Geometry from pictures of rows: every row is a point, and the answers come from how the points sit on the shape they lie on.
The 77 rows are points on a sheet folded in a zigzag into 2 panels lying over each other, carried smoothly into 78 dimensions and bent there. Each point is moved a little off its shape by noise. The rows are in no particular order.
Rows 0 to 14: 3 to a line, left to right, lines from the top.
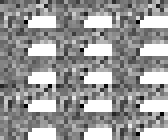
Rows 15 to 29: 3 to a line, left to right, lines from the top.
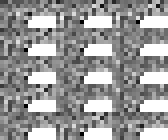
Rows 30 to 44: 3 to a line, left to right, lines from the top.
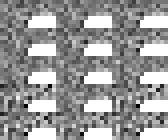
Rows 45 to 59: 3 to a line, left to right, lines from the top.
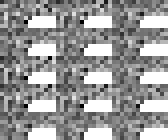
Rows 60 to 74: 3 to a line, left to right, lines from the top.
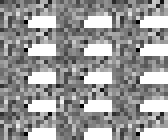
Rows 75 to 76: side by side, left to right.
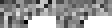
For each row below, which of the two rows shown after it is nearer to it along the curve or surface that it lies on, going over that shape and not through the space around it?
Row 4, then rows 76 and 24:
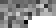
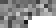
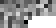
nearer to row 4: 24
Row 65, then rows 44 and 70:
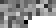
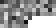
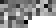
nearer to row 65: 70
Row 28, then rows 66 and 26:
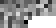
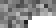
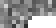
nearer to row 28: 66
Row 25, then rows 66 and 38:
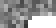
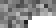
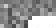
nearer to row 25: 66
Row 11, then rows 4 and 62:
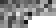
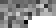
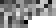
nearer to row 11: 62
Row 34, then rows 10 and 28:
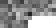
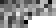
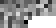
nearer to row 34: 10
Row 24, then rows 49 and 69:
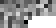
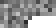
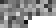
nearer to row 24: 69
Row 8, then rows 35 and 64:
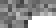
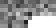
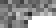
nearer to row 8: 35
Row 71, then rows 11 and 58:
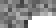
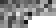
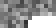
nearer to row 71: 58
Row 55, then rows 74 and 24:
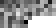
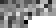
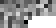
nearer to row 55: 24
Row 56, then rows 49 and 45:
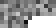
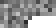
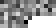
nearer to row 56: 45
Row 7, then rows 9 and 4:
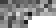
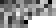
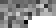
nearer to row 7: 9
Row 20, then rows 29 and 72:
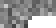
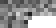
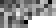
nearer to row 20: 29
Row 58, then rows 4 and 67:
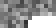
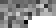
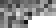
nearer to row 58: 4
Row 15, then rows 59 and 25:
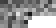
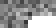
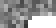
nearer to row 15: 59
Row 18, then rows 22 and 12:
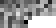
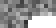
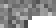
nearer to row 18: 22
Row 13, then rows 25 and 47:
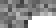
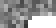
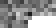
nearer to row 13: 25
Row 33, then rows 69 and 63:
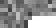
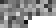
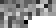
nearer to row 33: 63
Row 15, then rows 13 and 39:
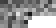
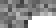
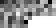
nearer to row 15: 39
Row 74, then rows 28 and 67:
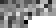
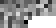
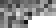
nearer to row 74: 28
